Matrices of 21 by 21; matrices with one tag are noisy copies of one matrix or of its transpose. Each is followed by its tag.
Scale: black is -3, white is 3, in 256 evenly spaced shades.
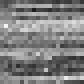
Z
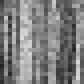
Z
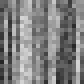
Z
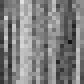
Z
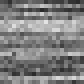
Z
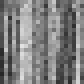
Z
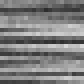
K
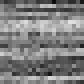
Z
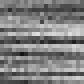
K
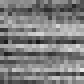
K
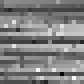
K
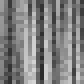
K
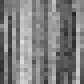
Z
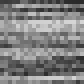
Z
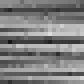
K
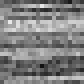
Z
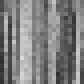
Z
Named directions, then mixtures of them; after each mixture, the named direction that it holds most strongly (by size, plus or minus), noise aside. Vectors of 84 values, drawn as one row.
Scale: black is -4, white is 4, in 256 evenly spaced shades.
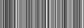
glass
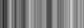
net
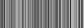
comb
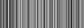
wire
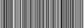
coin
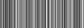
glass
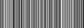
coin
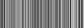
comb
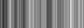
net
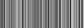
comb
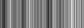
net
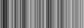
net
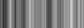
net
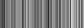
comb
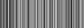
wire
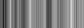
net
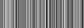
glass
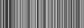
wire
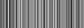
wire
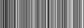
glass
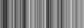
net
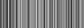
wire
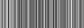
wire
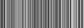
comb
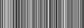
glass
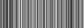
wire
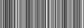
glass
